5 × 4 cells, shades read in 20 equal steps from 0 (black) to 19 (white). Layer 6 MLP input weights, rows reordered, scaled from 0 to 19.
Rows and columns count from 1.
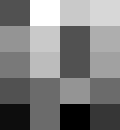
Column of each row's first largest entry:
2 2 2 3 2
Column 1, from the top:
6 11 9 6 1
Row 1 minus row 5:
5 11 15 12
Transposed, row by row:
6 11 9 6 1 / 19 15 14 8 8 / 15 6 6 11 0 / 16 13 12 8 4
